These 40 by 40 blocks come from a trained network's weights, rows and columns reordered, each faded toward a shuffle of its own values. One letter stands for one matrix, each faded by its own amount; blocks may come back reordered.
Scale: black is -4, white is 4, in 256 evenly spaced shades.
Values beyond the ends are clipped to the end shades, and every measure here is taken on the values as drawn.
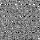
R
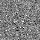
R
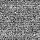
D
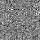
R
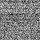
D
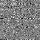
R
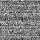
D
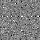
R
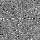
R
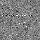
R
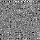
R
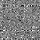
R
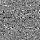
R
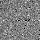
R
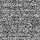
D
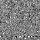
R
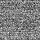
D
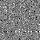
R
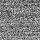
D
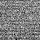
D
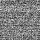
D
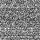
D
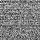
D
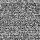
D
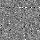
R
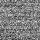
D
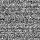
D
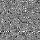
R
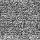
D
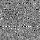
R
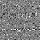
R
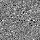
R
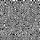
R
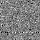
R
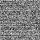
D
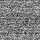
D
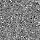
R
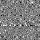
R
